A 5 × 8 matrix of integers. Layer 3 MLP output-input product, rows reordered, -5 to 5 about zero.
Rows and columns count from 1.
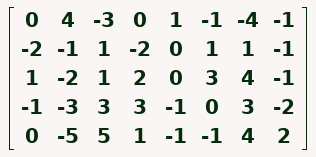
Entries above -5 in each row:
8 8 8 8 7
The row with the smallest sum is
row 1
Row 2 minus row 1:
-2 -5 4 -2 -1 2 5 0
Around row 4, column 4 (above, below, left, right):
2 1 3 -1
